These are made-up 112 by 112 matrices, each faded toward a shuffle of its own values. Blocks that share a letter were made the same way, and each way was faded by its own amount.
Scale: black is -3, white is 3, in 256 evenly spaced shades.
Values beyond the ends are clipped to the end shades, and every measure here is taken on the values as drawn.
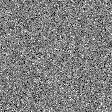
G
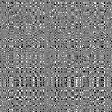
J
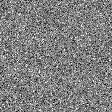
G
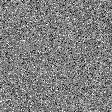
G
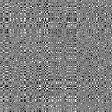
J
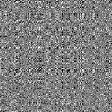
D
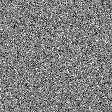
G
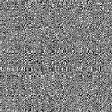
D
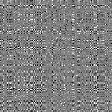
J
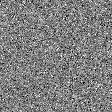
G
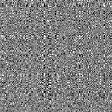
D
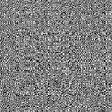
D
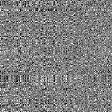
D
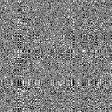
D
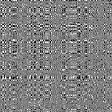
J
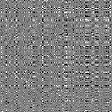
J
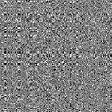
D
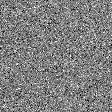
G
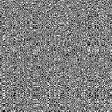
D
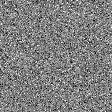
G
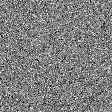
G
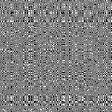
J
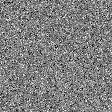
G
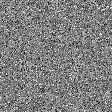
G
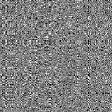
D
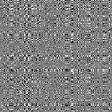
J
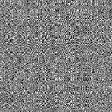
D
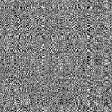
D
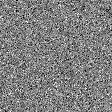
G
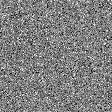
G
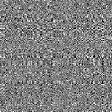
D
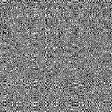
D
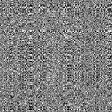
D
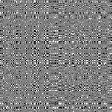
J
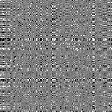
J
